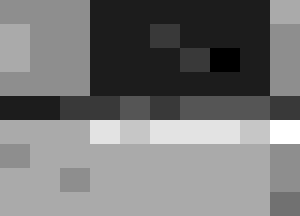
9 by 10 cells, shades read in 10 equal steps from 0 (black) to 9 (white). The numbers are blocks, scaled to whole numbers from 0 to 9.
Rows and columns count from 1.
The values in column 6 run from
1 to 8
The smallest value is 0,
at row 3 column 8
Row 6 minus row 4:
1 1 1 7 6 7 7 7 6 4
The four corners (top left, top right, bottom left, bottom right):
5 6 6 4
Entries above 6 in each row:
0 0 0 0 0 7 0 0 0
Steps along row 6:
same same up down up same same down up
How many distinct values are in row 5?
3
